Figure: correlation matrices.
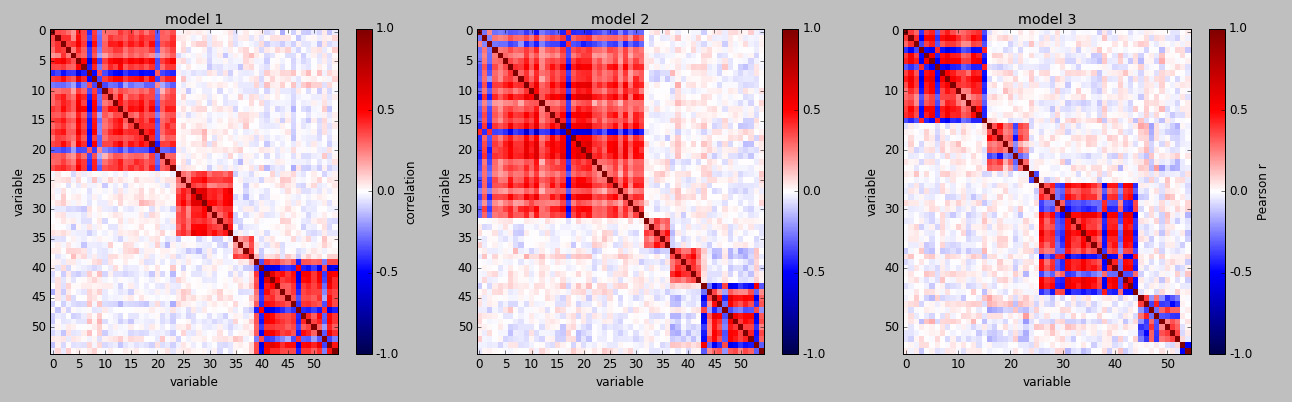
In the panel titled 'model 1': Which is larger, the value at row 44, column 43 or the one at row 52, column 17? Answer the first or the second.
the first
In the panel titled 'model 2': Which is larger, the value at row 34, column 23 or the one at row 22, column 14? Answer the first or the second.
the second
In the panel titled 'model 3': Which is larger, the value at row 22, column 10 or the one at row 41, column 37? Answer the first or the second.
the first
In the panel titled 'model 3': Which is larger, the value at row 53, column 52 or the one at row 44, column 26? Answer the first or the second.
the first
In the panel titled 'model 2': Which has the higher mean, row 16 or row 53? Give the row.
16
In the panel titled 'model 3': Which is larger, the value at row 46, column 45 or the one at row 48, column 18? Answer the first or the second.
the first
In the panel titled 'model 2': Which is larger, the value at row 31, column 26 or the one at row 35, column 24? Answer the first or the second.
the first
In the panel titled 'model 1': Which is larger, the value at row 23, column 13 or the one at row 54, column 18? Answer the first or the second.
the first
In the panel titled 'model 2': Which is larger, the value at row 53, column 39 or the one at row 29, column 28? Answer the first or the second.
the second
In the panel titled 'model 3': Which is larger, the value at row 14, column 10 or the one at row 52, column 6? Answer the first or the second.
the first
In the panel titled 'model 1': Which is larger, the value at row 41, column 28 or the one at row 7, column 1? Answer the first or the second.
the first
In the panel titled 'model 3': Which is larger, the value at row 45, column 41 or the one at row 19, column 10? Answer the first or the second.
the second
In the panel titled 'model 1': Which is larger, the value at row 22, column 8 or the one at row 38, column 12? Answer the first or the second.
the first
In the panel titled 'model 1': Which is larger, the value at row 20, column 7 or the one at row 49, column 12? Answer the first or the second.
the first
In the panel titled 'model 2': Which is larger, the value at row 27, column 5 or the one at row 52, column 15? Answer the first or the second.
the first
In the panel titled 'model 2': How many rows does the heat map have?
55
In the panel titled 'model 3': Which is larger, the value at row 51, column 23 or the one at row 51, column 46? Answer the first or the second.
the first
